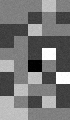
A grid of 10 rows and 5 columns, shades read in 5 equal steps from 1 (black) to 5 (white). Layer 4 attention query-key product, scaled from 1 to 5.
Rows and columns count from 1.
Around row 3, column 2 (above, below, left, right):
3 3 2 4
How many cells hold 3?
21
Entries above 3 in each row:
1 0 1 0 1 1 2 1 2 2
